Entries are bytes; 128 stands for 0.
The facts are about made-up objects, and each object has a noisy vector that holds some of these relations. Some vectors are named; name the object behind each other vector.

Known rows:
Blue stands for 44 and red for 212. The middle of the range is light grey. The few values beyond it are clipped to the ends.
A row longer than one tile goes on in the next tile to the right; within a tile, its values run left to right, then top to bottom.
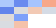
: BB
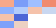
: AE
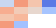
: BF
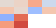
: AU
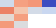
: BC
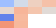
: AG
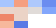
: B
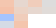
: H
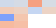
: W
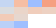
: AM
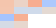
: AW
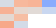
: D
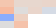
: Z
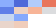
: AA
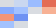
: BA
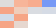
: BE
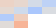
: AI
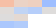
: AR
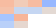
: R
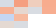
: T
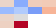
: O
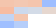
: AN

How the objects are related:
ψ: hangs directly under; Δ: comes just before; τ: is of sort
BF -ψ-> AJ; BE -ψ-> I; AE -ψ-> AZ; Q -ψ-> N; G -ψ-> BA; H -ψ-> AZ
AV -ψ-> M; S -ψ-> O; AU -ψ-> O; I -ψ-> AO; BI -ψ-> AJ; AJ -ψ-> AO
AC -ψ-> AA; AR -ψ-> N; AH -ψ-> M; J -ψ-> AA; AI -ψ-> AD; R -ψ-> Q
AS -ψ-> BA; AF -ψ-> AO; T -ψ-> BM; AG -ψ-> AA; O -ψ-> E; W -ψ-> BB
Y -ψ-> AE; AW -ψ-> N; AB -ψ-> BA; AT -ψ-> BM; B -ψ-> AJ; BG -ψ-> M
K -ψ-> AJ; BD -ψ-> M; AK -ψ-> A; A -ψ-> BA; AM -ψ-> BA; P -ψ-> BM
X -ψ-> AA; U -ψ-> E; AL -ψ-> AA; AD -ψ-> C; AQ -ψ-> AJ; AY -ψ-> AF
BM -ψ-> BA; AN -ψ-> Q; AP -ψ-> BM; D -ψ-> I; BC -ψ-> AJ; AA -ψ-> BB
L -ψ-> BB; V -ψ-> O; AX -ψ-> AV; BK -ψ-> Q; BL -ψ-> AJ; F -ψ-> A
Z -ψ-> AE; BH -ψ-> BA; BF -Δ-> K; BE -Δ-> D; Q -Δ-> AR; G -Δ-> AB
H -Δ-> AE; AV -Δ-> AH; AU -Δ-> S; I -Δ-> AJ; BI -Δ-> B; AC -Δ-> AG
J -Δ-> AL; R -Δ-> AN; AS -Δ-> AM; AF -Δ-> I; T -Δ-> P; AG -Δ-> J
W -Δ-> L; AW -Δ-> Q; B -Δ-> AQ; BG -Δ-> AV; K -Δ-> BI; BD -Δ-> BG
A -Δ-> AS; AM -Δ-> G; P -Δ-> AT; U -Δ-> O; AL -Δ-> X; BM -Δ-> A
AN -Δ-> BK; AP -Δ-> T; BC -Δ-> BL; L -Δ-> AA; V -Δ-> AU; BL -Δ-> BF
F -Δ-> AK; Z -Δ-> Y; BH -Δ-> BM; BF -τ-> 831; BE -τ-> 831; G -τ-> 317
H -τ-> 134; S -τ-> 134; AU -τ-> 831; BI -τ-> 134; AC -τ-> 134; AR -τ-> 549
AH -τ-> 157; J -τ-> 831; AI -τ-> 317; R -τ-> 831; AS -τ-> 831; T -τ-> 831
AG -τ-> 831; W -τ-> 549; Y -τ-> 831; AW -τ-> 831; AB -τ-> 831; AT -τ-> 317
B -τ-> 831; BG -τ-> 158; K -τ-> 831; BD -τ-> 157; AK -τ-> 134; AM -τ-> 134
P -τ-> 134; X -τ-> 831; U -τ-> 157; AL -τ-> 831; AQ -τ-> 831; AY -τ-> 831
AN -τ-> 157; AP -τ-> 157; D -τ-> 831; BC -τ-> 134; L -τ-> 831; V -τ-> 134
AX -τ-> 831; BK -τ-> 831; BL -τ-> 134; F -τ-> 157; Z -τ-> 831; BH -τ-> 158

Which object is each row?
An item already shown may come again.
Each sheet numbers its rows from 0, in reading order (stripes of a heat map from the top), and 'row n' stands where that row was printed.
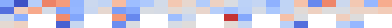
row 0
AA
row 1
Q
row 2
N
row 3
AX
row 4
AO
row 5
AB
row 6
AM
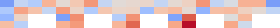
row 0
X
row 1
U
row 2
S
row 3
V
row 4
D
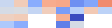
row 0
G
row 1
AV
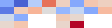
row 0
AA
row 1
O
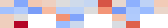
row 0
O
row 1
BM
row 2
E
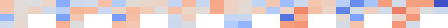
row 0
Y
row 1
AL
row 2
L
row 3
P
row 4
AH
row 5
AC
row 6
BB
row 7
BC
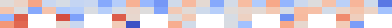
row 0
AU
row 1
AO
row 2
AQ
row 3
AY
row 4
AS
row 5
J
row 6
BI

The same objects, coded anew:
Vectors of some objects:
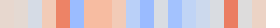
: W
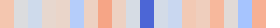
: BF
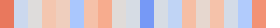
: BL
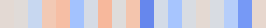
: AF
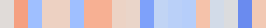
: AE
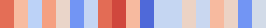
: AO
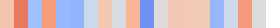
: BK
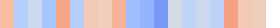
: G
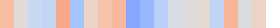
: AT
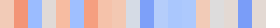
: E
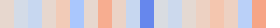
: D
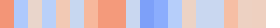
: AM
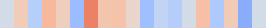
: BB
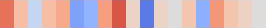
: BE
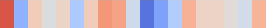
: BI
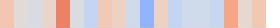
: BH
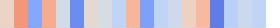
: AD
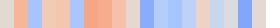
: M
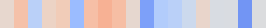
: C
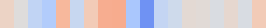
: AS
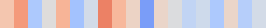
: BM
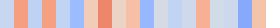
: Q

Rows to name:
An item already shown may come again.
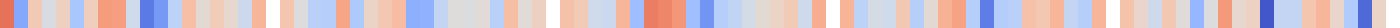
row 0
BI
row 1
AT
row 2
AH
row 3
K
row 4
AJ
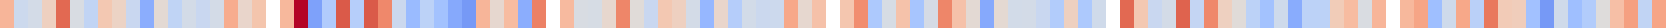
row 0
BH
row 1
O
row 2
BH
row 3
BM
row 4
V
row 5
AU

